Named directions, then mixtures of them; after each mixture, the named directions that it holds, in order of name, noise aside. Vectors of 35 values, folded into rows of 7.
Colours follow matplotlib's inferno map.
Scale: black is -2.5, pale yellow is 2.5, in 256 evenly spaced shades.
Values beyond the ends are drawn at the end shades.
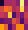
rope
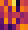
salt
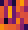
rope, salt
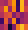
rope, salt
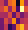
rope, salt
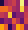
rope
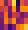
salt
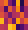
rope, salt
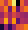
salt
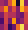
rope, salt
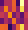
rope, salt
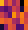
rope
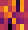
rope, salt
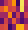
rope, salt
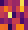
rope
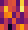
rope, salt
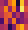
rope, salt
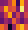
rope, salt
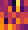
salt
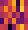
rope, salt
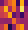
rope, salt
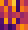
salt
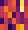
rope, salt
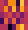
rope, salt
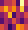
rope, salt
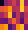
rope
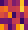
rope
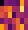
rope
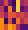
salt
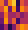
salt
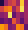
rope
